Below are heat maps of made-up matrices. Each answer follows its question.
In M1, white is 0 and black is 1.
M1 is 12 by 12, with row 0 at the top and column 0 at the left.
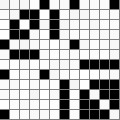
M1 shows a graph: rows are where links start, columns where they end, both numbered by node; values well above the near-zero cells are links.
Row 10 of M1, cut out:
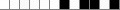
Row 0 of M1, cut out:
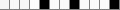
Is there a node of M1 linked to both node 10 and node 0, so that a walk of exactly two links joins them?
yes
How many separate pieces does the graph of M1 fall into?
2
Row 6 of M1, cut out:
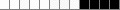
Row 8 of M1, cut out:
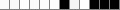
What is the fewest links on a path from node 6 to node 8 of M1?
1
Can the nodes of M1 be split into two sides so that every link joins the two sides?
no
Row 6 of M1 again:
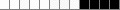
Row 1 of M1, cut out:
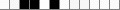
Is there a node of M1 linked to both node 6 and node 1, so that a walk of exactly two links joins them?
no
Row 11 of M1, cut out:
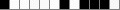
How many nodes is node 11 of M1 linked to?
5
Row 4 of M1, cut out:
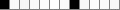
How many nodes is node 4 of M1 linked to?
2
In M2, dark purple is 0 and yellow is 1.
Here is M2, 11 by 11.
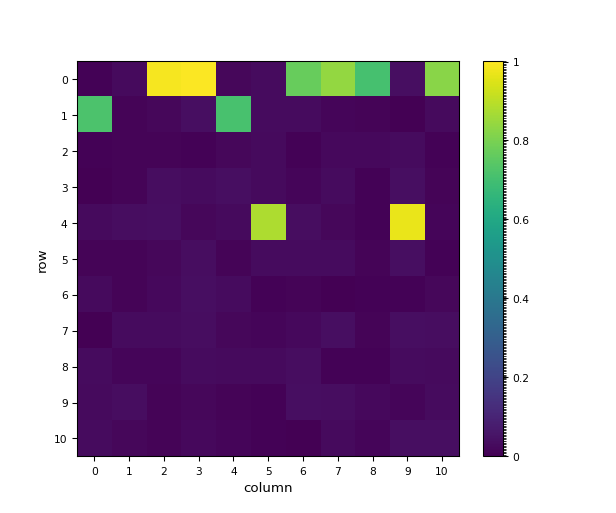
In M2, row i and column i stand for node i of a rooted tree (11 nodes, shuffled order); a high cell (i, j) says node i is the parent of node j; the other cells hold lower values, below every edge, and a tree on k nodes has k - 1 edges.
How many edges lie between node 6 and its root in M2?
2
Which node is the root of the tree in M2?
1
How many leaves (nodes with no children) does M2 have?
8
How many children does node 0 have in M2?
6
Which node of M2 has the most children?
0
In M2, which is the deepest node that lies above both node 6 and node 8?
0
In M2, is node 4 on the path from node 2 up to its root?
no
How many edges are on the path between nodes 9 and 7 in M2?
4
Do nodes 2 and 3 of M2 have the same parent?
yes
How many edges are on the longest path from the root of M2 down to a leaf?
2
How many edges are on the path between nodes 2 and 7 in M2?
2
